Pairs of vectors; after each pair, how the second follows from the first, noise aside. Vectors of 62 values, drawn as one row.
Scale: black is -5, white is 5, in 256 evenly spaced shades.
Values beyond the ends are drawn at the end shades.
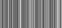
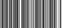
scaled up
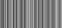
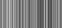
shuffled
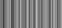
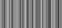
reversed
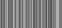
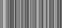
reversed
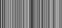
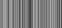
reversed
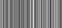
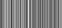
reversed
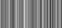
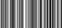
scaled up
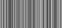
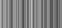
shuffled
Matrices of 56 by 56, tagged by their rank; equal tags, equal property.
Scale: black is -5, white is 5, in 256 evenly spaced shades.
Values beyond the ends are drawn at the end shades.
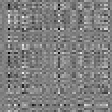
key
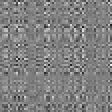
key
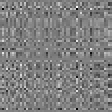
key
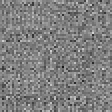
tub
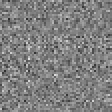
tub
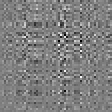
key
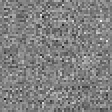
tub
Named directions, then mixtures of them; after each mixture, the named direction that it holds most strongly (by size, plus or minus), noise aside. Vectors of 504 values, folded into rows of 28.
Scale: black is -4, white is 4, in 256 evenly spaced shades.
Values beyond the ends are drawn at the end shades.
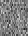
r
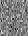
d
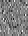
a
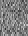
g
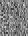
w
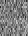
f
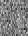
r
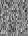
d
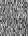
f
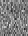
r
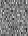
d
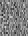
w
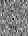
d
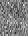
w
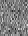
g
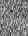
f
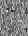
d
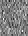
a
